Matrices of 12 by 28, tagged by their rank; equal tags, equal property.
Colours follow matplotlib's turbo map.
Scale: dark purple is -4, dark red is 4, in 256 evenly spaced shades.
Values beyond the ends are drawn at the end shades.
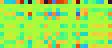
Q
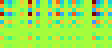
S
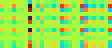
S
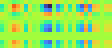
S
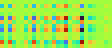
S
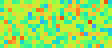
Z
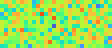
Z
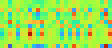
Q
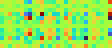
Q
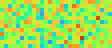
Z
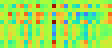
Q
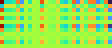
S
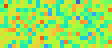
Z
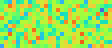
Z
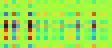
S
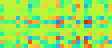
Q
